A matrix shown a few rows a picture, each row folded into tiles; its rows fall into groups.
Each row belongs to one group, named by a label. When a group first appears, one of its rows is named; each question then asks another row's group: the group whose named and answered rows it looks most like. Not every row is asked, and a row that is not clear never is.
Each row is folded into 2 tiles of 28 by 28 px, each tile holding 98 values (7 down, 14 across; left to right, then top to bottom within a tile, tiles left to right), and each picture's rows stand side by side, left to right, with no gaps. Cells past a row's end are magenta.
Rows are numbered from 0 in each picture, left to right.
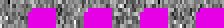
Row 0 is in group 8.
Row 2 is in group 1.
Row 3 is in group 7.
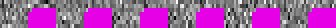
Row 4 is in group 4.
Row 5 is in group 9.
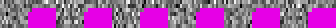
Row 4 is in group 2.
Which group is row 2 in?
4
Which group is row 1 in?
2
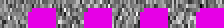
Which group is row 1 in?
9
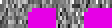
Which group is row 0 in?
2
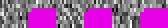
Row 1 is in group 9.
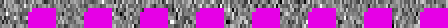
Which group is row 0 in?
1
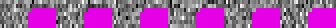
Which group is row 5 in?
4
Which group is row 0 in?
4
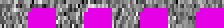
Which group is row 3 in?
8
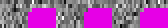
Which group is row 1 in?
8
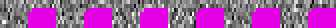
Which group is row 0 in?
9
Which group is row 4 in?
9
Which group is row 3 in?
7
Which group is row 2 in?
4
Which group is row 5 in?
4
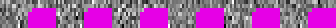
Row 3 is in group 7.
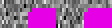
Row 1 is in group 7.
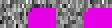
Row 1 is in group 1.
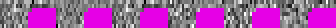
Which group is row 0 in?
4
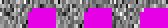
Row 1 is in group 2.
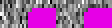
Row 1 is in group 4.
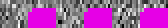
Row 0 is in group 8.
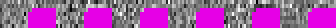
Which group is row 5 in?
1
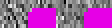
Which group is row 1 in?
8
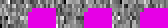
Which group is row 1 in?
8
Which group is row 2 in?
8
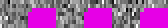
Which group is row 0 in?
8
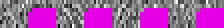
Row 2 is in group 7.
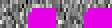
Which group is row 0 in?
4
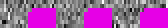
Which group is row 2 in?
7
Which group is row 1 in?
1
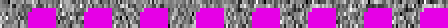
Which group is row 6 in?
4
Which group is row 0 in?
8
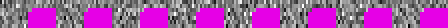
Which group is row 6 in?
1
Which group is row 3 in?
1
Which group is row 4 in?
4
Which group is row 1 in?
9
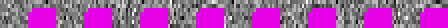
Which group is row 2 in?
2
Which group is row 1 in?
9
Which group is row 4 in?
8
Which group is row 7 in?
1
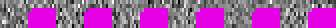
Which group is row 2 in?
2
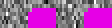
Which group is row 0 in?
1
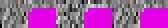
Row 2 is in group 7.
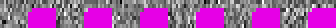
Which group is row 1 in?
2
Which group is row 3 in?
2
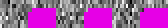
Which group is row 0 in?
8
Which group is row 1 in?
1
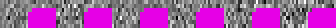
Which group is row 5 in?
7
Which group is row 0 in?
7
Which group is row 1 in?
2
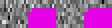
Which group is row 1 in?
1
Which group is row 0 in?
9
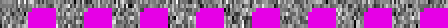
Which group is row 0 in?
7
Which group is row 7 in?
2
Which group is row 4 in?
8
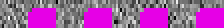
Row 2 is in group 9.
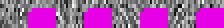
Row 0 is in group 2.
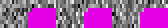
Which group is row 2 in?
2
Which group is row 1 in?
4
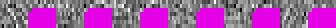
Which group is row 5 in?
7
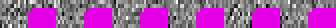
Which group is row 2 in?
1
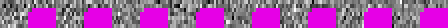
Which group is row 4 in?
9
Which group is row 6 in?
7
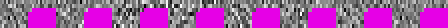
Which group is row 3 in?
1
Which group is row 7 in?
9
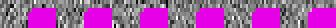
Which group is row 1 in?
7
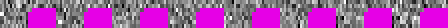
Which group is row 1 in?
9
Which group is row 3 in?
9
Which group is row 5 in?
8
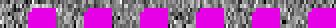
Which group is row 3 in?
7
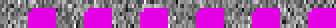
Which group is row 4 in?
7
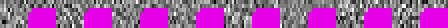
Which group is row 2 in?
2
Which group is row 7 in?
7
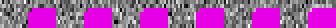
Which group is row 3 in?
2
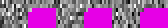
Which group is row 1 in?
1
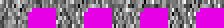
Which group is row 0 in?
2
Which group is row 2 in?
4
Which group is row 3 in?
4
